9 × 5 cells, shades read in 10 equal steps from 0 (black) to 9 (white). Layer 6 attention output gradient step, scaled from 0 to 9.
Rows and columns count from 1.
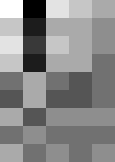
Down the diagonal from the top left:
9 1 7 6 4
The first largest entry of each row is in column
1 1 1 1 2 2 1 2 1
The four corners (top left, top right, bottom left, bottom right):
9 6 6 5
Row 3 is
8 2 7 6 5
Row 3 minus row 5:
4 -4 3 3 1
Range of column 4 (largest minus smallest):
4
